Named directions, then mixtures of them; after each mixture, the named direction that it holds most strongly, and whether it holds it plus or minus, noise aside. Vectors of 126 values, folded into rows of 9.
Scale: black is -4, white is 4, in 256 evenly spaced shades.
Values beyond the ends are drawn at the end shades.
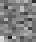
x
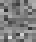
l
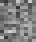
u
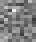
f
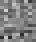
l, minus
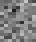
f, minus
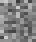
u, minus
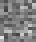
l, plus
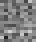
u, plus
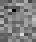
f, minus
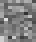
x, plus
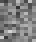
u, plus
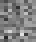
u, plus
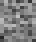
u, minus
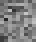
f, minus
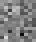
f, plus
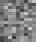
x, minus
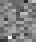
x, minus
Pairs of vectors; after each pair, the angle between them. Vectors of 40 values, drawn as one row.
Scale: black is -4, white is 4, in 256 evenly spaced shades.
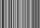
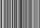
nearly opposite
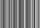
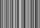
nearly opposite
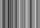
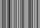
partly aligned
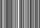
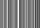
partly aligned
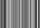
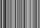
partly aligned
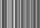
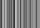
nearly opposite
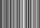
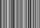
partly aligned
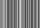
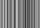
partly aligned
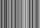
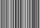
partly aligned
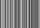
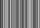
orthogonal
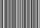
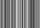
partly aligned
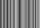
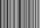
nearly parallel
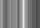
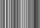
partly aligned
